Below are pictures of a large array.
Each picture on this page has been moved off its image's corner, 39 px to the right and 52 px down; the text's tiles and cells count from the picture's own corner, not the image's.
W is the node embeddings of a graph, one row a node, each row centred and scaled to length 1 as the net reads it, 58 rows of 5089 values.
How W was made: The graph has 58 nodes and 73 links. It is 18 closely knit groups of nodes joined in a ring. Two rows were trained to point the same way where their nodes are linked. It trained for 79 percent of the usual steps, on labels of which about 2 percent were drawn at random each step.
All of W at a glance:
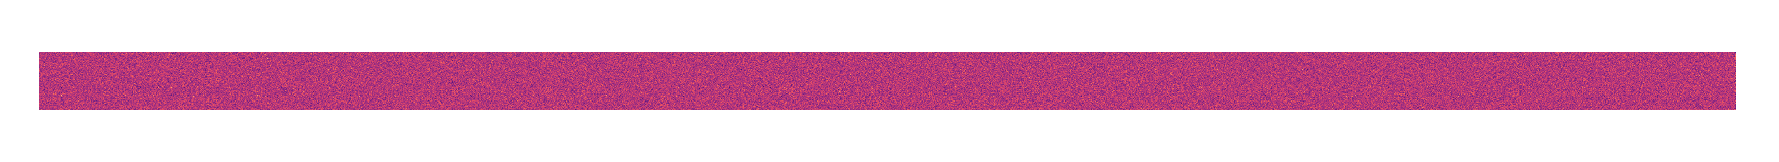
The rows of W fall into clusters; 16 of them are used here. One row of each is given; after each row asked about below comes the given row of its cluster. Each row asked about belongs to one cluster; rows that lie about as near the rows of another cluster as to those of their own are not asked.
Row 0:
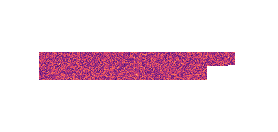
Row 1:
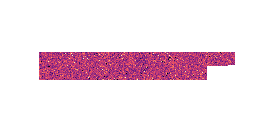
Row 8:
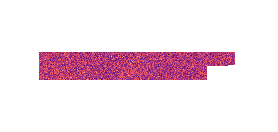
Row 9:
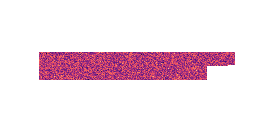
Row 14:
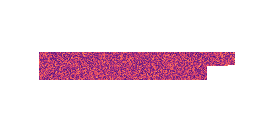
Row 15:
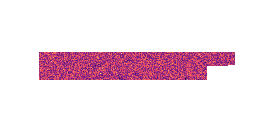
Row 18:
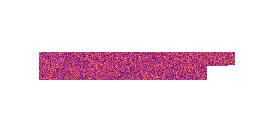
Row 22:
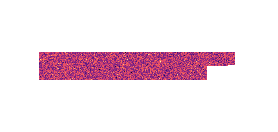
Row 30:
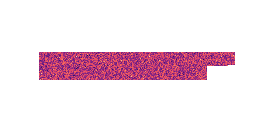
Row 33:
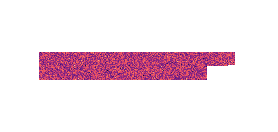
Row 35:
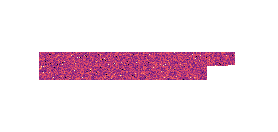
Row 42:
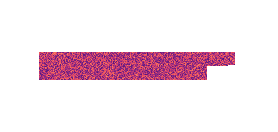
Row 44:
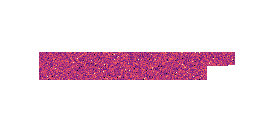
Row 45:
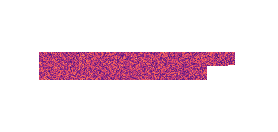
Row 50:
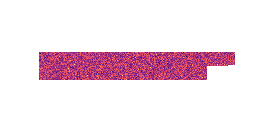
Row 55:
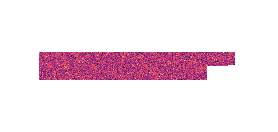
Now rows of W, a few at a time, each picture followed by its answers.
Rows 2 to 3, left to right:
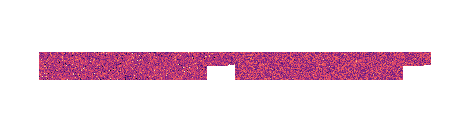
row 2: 1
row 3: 22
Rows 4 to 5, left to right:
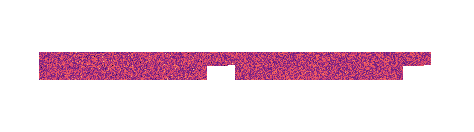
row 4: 30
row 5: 14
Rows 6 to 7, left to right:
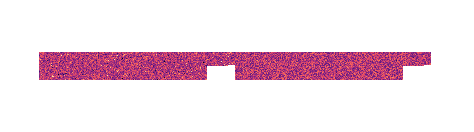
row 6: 9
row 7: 35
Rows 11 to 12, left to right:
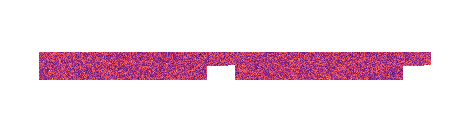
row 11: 42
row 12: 22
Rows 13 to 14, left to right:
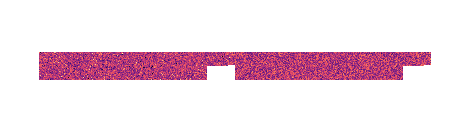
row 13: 18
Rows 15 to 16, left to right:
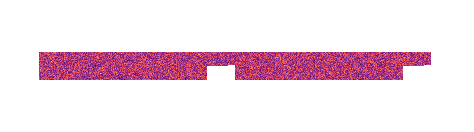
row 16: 45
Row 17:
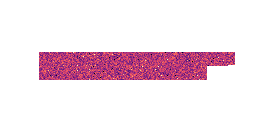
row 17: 44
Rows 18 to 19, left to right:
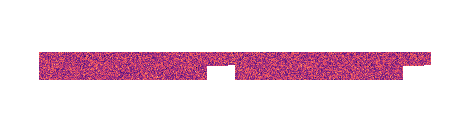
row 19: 55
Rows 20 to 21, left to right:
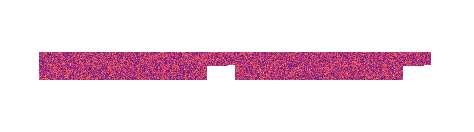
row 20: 30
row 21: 15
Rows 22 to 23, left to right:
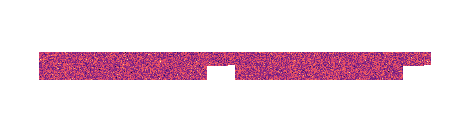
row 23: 33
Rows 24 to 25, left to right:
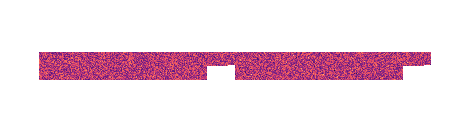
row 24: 1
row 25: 45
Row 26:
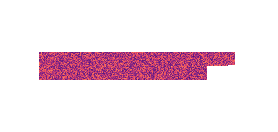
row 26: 50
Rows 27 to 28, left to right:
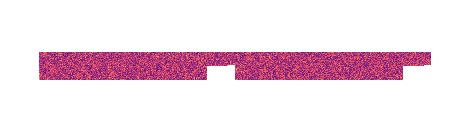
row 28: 50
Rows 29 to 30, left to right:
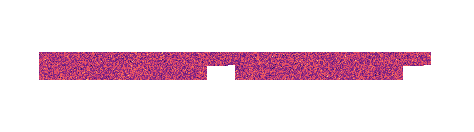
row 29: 8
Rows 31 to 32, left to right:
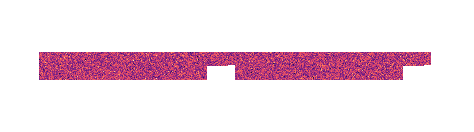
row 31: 14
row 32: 44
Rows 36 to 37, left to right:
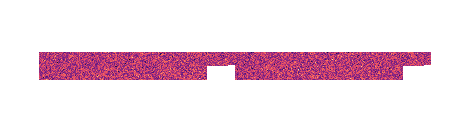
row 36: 0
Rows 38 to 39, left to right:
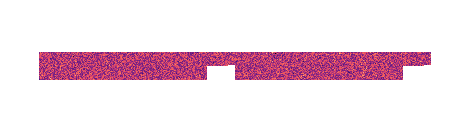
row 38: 14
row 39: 35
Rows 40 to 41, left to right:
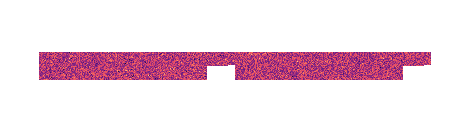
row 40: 0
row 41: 42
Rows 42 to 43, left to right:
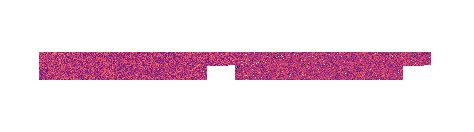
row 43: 35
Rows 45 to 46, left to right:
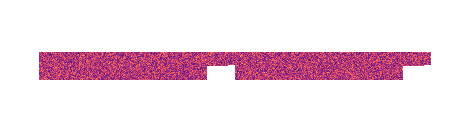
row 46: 55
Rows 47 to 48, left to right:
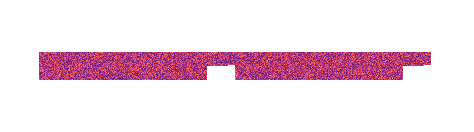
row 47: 15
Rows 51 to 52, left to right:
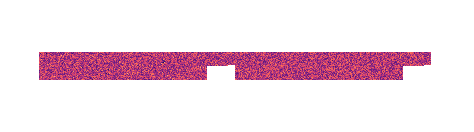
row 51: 9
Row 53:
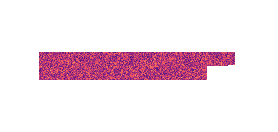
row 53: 44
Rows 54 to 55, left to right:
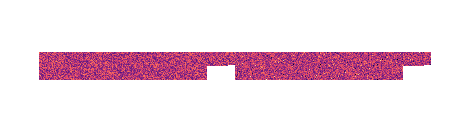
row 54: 18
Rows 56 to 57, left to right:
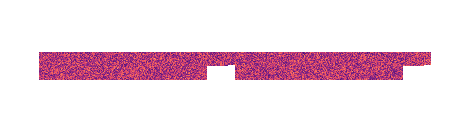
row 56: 8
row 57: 33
